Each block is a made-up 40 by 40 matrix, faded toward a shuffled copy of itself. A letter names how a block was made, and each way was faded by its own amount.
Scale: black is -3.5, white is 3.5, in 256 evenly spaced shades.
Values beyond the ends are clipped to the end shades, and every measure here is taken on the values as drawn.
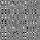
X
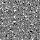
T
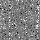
T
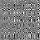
X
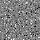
T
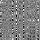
X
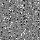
T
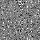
T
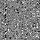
T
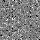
T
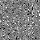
T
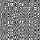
X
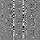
X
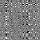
X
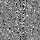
T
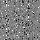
T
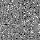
T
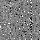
T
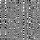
X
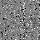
T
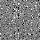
T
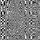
X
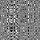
X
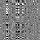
X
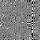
X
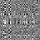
X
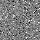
T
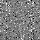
T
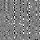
X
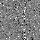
T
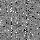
T
